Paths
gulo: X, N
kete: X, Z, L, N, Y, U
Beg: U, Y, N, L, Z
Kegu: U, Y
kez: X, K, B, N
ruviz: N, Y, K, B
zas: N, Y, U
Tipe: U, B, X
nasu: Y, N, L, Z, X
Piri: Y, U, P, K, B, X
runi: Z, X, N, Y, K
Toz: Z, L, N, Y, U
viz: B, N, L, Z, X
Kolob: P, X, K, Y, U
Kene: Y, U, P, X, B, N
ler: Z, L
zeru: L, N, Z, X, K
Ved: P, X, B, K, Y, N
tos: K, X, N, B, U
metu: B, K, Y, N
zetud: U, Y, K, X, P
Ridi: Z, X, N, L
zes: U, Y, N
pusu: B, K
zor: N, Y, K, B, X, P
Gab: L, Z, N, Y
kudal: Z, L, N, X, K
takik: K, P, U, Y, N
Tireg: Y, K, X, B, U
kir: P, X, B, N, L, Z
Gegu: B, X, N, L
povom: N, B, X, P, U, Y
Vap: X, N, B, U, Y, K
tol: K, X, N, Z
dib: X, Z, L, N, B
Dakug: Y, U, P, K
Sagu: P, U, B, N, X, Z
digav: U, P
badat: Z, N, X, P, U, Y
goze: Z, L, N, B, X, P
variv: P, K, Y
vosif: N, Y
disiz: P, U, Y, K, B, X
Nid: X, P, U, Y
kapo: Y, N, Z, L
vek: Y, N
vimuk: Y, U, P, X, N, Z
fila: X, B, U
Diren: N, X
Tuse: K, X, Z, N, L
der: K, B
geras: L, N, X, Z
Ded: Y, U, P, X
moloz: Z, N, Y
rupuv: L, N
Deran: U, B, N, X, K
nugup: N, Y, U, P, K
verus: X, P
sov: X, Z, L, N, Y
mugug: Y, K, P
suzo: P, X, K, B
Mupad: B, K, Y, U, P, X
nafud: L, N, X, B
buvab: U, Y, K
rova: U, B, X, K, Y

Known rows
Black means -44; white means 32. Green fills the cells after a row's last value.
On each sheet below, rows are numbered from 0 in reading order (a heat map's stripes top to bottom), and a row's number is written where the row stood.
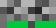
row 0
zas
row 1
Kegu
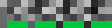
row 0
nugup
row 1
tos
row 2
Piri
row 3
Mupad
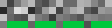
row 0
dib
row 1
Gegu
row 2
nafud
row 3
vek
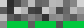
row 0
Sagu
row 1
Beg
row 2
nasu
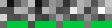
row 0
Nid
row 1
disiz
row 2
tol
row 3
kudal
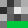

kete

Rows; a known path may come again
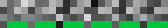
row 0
nasu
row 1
nafud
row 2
Tireg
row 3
Nid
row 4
vimuk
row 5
der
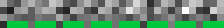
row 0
metu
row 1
rupuv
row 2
Kegu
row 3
zas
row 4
zeru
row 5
variv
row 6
kudal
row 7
Beg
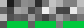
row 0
Ved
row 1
Tuse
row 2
moloz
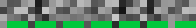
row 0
gulo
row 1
zetud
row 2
vek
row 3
zor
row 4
Mupad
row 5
Piri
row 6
Diren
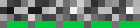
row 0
Deran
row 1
Tipe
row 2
Toz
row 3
kez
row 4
runi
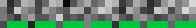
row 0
takik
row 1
mugug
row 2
suzo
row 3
geras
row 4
Dakug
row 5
tos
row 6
Gab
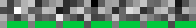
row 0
badat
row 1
kir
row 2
fila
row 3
Kolob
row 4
dib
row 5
viz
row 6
disiz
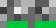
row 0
goze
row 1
nugup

